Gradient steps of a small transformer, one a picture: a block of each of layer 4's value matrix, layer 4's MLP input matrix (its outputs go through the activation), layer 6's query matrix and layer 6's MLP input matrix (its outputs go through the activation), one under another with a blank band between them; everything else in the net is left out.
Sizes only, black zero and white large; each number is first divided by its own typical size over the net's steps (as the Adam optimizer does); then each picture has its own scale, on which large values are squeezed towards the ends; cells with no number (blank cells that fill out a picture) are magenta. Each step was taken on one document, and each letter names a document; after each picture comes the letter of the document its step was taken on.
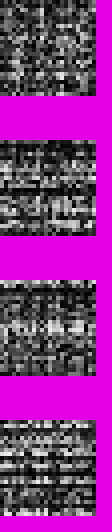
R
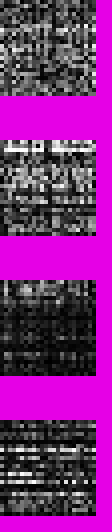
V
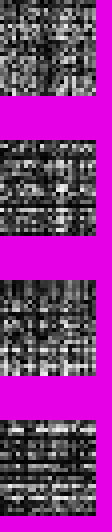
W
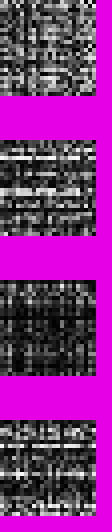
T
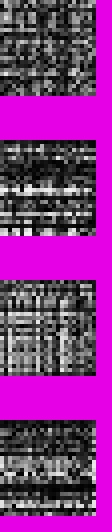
T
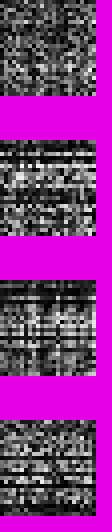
R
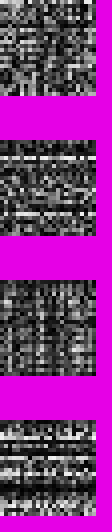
T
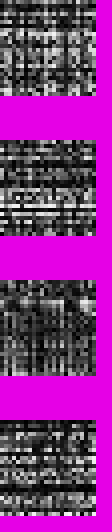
T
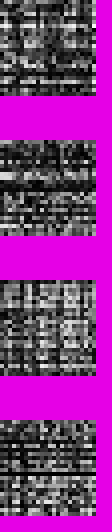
W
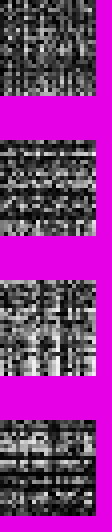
R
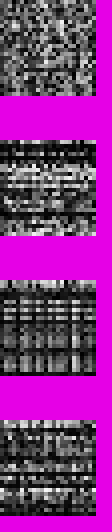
R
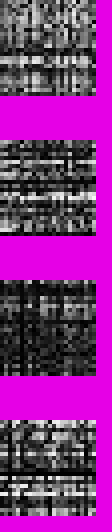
W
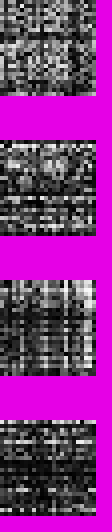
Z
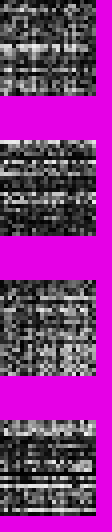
W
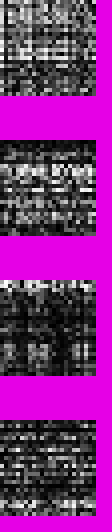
V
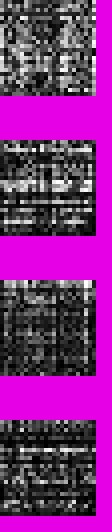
V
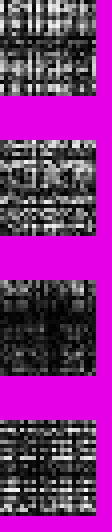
Z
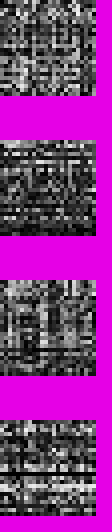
W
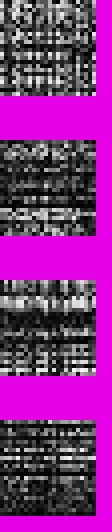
Z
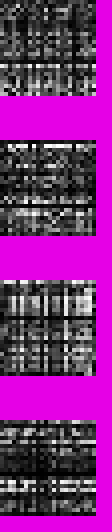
Z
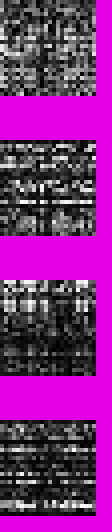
V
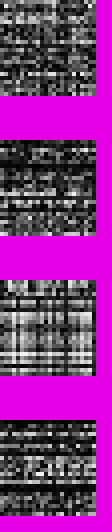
T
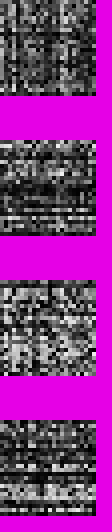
W
